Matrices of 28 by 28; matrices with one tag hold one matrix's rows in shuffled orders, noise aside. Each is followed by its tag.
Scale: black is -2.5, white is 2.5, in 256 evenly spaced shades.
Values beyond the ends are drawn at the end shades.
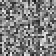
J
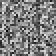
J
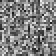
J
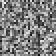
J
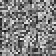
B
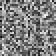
J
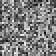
B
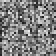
B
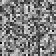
J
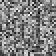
J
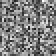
J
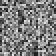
B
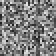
J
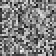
B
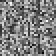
J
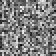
B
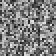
J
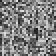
B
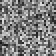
B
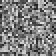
B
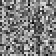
J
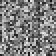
J
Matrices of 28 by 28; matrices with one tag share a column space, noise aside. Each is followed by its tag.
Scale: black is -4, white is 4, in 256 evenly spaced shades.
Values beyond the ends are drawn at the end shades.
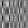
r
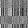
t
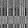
t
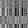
t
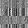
t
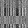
t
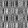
r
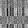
t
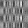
r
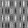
r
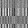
t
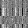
t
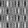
r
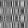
r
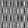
r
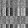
t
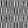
r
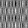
r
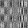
r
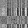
t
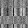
t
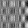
r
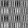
r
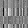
t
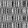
r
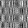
r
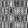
r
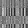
t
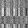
t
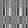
t
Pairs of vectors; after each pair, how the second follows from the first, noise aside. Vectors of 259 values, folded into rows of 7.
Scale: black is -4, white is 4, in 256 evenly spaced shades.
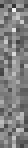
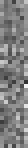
wrapped around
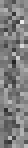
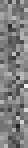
wrapped around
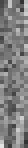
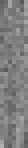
shrunk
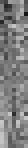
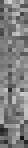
wrapped around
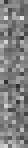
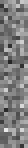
reversed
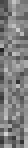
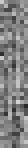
wrapped around
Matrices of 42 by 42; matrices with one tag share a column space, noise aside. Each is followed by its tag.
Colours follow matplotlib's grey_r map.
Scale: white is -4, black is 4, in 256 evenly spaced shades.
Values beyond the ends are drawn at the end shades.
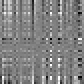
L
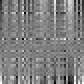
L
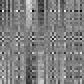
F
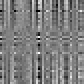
F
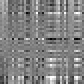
L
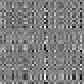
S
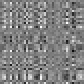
S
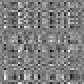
S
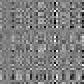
S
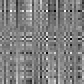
F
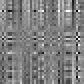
F
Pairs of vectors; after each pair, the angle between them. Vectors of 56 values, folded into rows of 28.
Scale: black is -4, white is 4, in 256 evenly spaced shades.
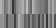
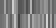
nearly opposite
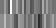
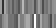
orthogonal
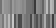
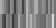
partly opposed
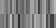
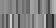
nearly parallel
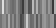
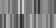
orthogonal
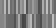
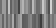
partly aligned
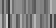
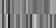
nearly parallel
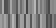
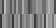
partly opposed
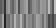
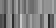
partly aligned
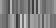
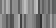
partly opposed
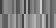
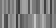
partly aligned
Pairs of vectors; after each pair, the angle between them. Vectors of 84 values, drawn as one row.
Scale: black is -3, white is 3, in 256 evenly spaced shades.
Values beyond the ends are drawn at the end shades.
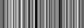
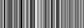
partly opposed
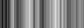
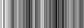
nearly opposite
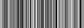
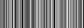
orthogonal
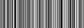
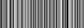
partly opposed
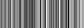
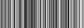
nearly parallel
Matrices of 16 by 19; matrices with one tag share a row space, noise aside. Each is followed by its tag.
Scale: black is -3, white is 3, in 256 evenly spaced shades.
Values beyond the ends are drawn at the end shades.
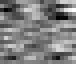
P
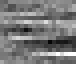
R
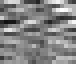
P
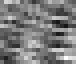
P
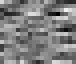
P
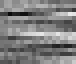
R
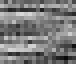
R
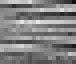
R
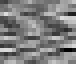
P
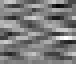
P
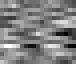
P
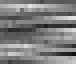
R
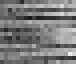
R
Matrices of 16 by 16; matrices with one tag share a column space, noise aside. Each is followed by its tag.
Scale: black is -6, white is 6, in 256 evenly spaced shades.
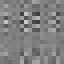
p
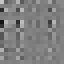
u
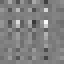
u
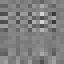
p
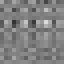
u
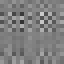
p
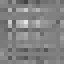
u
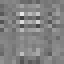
p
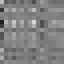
u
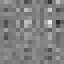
u
